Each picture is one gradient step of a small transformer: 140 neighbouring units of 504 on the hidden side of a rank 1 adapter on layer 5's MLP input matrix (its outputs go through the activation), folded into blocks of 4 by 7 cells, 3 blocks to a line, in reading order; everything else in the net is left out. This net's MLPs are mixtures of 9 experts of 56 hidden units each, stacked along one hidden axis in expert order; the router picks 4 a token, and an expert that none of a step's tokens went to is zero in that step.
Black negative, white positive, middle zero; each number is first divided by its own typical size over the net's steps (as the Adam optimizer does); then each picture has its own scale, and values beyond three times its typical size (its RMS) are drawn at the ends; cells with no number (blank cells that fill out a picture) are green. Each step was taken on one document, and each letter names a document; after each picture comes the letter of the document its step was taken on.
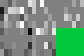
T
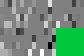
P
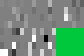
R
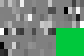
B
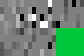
P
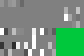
R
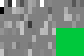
T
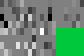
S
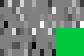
B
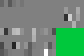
R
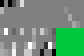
S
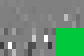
R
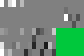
T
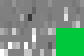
R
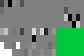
S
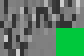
S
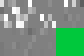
S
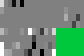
T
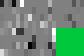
P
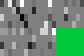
P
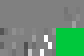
R
